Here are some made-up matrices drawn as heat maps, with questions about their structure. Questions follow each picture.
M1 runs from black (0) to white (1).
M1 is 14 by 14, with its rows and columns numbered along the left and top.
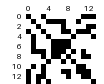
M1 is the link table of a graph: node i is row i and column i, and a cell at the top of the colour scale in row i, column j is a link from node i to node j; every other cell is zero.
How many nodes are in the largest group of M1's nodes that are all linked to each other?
5
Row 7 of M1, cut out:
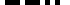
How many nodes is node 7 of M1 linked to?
6
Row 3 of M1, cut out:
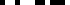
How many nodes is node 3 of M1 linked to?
7
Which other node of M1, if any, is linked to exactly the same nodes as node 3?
node 11
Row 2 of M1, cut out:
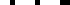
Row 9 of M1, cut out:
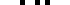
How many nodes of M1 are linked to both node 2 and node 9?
8
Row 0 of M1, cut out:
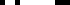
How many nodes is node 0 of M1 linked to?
9
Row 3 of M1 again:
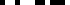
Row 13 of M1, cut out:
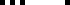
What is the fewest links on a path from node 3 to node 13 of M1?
1
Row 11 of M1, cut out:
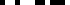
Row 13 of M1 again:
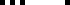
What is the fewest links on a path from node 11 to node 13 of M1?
1
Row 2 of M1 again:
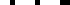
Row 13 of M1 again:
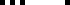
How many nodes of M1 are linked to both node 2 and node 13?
8
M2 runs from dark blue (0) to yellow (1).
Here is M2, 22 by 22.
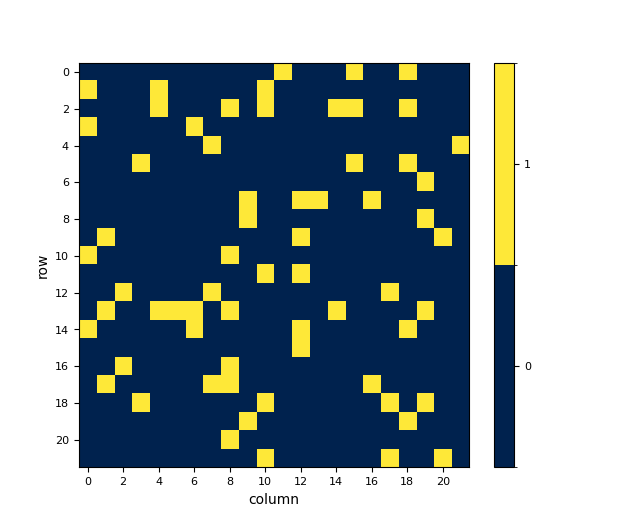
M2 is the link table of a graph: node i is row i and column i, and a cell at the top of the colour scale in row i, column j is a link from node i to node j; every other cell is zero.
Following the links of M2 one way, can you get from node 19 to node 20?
yes
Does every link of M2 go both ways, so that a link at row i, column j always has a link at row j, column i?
no
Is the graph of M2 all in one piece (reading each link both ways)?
yes
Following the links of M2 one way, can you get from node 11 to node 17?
yes
